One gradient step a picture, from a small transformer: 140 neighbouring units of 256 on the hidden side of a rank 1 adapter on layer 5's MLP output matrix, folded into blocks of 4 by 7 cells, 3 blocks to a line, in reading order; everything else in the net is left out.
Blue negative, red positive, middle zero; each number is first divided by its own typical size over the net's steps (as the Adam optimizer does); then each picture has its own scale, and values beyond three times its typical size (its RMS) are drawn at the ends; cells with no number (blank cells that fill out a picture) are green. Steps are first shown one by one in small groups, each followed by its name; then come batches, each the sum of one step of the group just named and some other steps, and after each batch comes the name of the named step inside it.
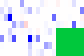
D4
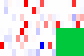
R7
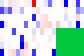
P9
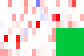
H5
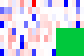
P9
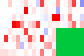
H5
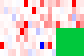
R7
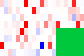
R7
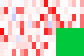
H5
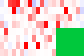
H5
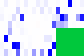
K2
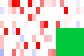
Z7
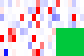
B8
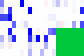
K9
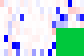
K2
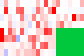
B8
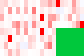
Z7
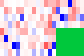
K2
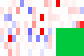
K9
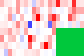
B8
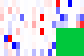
K2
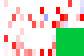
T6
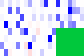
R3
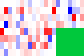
R3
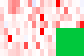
T6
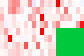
T6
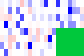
R3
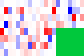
R3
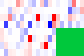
R3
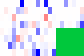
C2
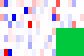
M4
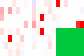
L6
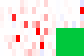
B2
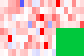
C2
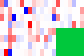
M4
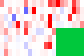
M4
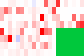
L6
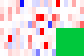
C2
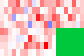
M4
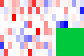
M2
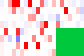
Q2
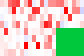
M2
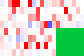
Q2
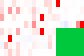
M2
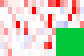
M2
